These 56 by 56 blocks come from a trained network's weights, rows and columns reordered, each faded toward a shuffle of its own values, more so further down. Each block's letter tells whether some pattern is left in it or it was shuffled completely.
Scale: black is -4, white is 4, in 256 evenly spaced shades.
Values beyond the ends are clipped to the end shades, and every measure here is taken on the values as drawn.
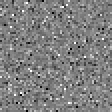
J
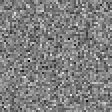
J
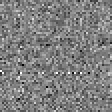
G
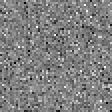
J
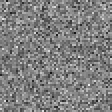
G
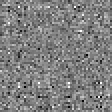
G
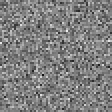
G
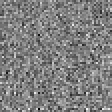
G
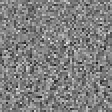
G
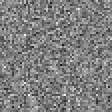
G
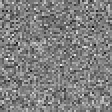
G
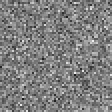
J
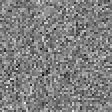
J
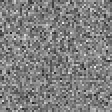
J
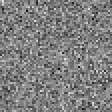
J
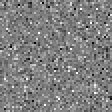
J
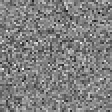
G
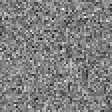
J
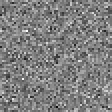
G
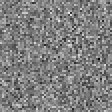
G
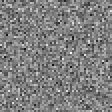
J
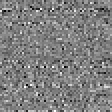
G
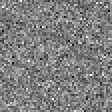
J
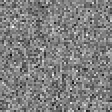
J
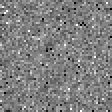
J
